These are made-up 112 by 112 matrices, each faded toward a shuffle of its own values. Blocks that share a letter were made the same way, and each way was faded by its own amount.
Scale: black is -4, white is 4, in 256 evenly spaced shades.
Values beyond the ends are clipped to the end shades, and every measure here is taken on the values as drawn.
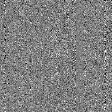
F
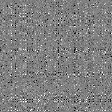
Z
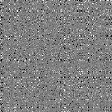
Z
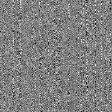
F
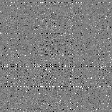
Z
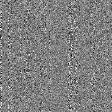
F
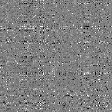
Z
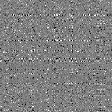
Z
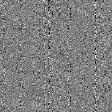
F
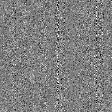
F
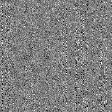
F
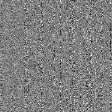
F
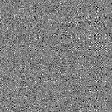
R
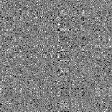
R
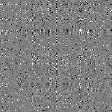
Z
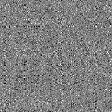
R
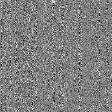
F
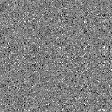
R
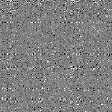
Z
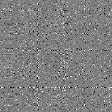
Z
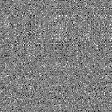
R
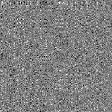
R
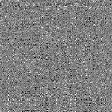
R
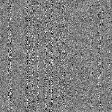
F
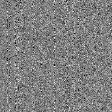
F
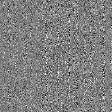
F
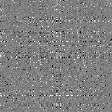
Z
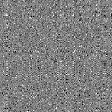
R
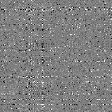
Z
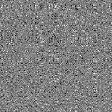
R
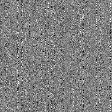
F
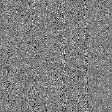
F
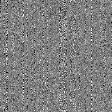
F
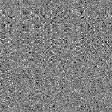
R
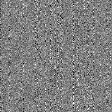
F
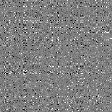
Z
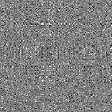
R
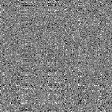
R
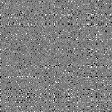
Z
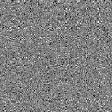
R
